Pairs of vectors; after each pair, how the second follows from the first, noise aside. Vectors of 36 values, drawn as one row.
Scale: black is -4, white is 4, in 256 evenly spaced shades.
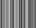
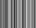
reversed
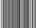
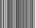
reversed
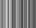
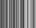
reversed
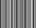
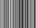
shuffled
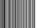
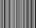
sign-scrambled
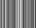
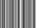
sign-scrambled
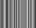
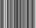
sign-scrambled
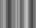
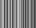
shuffled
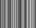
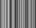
reversed
